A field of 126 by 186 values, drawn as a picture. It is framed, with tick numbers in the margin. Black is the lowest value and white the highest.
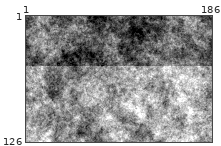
Average level on the scale: 50%. Seam: horizontal, 40% of the way down, the bottom part higher. Stripes: none. Ninth with the lowest average: top middle.
